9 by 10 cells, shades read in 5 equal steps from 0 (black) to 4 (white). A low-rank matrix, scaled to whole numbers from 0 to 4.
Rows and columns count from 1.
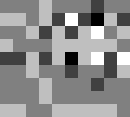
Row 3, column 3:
3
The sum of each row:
20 21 24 26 21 20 20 21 27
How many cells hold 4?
4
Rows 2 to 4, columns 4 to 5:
3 1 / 1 3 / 2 3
